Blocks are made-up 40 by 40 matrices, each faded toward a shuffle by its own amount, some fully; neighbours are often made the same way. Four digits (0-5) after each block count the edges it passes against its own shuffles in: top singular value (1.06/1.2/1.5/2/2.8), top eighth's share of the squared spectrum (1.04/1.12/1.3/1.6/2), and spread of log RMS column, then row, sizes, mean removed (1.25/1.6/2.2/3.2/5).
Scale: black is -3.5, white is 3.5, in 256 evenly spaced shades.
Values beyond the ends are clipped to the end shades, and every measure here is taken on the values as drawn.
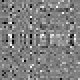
4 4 2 2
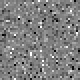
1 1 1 0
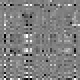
4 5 3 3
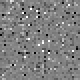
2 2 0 1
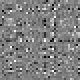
4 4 2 2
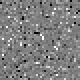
1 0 0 0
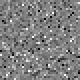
0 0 0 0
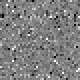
1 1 0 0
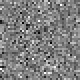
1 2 2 0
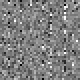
2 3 2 0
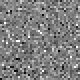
1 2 0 1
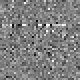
3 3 1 2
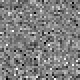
2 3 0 1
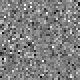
0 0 0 0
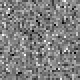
2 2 0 0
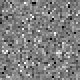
0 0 0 1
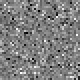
0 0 0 0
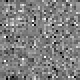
3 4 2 2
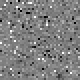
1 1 0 0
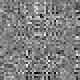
3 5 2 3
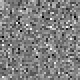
2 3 1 0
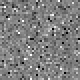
0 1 0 0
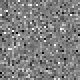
2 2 0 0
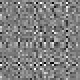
4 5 3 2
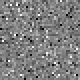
0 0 0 0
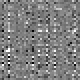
4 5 3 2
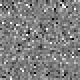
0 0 0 0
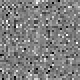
3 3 1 0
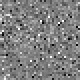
0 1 0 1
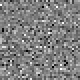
1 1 0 1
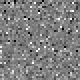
1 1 0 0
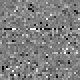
2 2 0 2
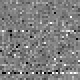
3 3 0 2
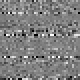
2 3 0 4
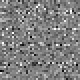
1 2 0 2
